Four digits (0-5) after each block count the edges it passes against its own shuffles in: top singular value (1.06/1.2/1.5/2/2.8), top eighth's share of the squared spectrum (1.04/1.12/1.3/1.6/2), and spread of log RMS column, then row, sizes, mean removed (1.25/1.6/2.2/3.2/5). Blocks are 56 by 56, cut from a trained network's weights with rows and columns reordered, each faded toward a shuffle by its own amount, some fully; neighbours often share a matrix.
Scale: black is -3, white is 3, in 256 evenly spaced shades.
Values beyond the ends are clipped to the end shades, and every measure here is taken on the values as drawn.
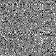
3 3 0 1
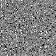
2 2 1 1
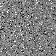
1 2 0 0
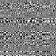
4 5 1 4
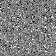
2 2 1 0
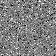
0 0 0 0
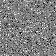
0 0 0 0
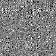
3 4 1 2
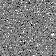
1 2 0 0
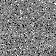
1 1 0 0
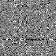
3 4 2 2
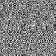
4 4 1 3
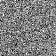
1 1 0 0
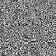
3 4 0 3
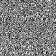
3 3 0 2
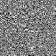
3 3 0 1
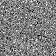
1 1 0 0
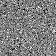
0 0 0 0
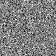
1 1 0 0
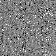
2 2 1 0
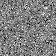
0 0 0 0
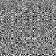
4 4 2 3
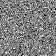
1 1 0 0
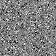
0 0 0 0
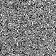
1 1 0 0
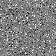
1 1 0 0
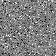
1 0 0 0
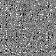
2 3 2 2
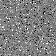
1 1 0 0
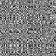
4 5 2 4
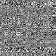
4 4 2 3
